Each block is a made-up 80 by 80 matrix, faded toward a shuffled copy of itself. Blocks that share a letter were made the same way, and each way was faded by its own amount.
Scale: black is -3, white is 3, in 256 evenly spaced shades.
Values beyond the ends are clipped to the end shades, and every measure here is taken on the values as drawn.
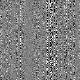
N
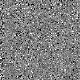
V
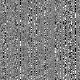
N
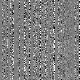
N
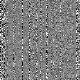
N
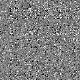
V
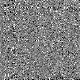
V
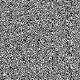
V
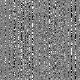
N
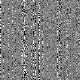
N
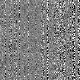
N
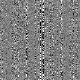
N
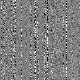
N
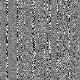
N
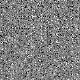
V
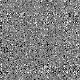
V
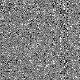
V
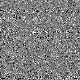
V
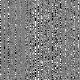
N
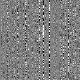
N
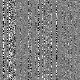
N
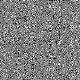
V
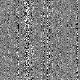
N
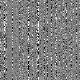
N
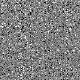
V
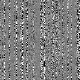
N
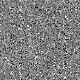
V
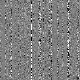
N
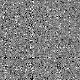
V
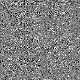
V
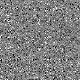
V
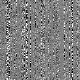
N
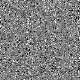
V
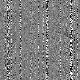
N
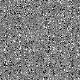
V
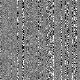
N
